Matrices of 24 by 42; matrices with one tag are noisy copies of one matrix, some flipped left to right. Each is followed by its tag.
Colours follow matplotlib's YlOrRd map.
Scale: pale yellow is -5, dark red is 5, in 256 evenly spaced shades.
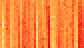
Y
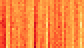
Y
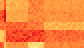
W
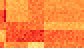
W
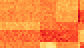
W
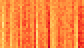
Y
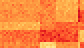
W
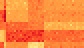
W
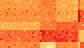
W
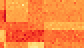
W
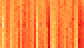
Y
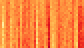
Y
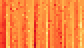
Y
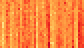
Y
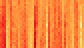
Y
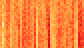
Y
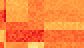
W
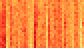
Y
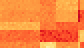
W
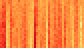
Y
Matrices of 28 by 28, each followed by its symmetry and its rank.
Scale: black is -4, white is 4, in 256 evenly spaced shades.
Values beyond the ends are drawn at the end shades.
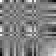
symmetric, rank two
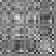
symmetric, rank three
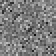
symmetric, full rank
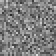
neither, full rank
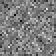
symmetric, full rank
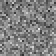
neither, full rank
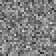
neither, full rank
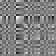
symmetric, rank two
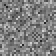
symmetric, full rank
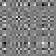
symmetric, rank two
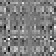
neither, rank three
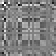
symmetric, rank three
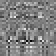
neither, rank three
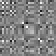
symmetric, rank three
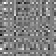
neither, rank three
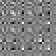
symmetric, rank two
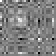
symmetric, rank three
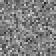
neither, full rank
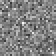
symmetric, full rank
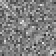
symmetric, full rank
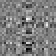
neither, rank three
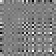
symmetric, rank two
